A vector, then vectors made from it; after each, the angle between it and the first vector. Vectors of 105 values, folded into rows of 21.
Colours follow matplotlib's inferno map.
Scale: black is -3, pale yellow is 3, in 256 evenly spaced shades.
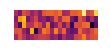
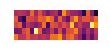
nearly opposite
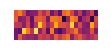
partly opposed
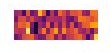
orthogonal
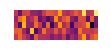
nearly parallel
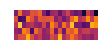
nearly opposite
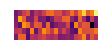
nearly parallel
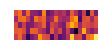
orthogonal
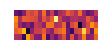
orthogonal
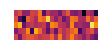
nearly opposite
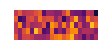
nearly opposite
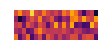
partly opposed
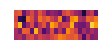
nearly opposite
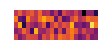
nearly opposite
